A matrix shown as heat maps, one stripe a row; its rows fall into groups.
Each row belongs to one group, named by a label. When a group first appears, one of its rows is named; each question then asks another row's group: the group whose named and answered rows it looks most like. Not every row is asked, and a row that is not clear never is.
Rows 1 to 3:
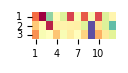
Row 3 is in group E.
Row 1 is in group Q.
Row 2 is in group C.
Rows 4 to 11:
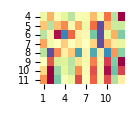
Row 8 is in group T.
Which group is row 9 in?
Q
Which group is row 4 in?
Q
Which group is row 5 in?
E
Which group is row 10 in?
Q
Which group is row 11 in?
Q
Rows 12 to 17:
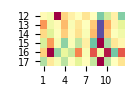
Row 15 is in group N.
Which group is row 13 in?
E
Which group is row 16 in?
Q
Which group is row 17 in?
N
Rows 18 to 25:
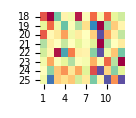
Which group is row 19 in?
N
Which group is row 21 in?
N
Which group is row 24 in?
E
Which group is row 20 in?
E
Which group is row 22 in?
C
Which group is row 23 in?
Q
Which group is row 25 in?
T
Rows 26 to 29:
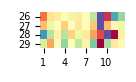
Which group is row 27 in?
E
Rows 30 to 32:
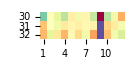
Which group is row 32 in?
E
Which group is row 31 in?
E
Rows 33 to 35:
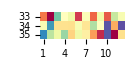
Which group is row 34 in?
T
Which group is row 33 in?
Q
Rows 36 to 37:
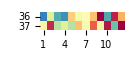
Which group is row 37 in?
Q
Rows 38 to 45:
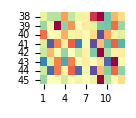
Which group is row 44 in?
T
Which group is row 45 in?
N
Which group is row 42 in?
N
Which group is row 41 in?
T
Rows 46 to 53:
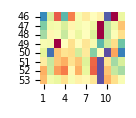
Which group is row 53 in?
E
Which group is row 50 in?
T
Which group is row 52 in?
E
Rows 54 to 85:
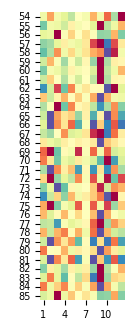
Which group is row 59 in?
N
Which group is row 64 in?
C
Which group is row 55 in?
N
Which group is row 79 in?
T
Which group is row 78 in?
E
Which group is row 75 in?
Q
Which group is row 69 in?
Q
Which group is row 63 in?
E
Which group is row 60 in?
N
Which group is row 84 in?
E
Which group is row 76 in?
E
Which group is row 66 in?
T
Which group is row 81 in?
T
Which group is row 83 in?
N
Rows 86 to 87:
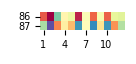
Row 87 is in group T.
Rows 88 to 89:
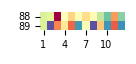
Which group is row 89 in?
T
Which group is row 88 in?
C
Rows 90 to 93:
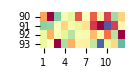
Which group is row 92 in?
Q
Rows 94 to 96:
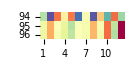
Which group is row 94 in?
T
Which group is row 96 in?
Q
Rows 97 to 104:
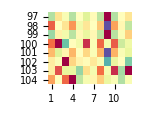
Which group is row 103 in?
Q
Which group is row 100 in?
Q
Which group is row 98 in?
E
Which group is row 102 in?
C
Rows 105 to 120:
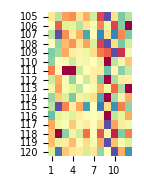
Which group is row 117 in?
E
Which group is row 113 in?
Q
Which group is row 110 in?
N
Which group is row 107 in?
T
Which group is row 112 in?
N
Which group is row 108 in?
E
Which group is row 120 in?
T
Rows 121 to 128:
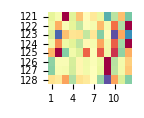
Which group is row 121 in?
C
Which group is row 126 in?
N
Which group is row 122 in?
Q
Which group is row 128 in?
C
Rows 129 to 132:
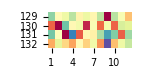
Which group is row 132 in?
E
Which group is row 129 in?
N
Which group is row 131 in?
C
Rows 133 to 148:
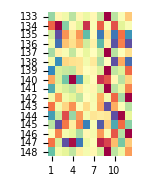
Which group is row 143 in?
E
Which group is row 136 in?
T
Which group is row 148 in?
N
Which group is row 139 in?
N
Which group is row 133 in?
N
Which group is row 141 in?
N
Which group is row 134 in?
Q
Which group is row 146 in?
Q
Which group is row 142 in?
Q
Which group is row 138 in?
T
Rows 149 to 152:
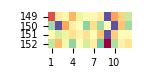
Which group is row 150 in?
T
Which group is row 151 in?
E
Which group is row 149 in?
E
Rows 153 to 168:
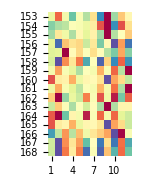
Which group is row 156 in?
T
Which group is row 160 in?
E
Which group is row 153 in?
N
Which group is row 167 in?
T
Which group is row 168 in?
T
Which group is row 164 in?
Q
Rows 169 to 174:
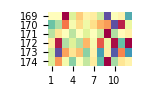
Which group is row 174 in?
N
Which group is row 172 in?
Q
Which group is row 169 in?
C
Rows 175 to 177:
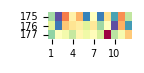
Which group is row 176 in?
T
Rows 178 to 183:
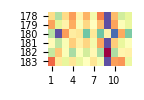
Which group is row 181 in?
E
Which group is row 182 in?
N
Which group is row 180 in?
T
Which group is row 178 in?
E
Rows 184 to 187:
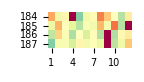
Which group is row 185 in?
Q
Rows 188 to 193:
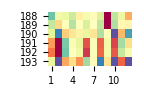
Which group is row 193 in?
T
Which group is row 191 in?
Q
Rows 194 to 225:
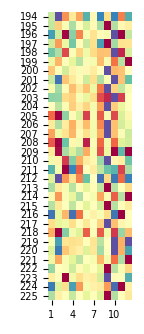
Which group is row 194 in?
T
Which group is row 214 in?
Q
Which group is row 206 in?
E
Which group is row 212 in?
T
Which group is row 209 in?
Q
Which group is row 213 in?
N
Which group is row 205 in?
Q
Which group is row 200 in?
E
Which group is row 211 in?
C
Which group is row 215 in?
N
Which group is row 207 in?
E
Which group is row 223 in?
C
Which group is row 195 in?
N
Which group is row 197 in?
N
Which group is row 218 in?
Q
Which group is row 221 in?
Q
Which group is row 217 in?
E
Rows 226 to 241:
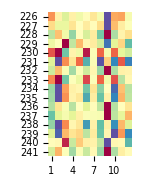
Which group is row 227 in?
E
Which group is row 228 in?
N
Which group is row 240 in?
C
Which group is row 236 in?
N
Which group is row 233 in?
Q
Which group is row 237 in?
N
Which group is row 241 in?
N
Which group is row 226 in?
E
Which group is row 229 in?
C
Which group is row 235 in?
T
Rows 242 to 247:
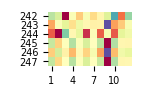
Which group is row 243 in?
E
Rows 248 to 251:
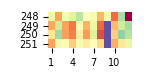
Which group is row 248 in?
Q
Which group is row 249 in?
E
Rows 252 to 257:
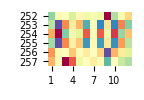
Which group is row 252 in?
N
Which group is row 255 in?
T
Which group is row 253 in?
T
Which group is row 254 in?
Q
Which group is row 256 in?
E
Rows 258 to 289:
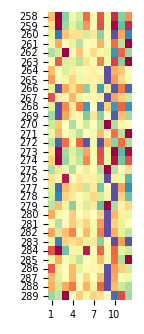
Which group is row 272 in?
T
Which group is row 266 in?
T
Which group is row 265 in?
E
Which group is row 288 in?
E
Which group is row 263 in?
Q
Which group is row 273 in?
Q
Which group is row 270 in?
N
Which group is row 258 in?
Q
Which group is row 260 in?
T
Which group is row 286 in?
E
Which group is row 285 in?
Q
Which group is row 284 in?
Q
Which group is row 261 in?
Q
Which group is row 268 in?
T
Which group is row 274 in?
Q
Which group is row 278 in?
T
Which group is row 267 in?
E
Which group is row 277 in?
T
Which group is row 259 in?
Q
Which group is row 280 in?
E
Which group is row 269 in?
T
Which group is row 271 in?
Q
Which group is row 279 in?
N
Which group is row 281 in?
E
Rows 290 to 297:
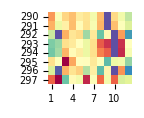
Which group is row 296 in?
T
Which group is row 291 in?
E
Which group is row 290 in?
E
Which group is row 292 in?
T
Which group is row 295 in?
C
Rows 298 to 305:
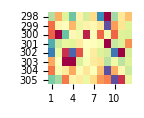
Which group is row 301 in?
N
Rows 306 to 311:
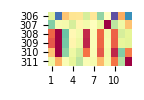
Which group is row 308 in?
Q
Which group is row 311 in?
Q
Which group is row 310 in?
Q
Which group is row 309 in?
Q
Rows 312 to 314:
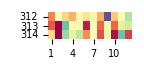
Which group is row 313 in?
Q
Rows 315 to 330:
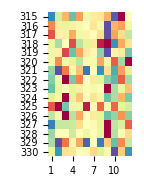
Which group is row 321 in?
T
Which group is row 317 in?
E
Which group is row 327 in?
N
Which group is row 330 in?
T
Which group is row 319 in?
C
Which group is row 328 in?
N
